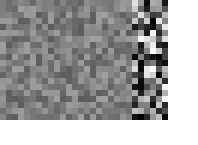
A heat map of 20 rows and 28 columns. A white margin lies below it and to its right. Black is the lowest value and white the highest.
Overall the values sit about 50% of the way up the scale. The left part is calmer, up to a seam about 80% of the way across. There is no overall slope. The halves do not mirror each other. A few values lie far out on both sides of the bulk. There are no regular stripes.
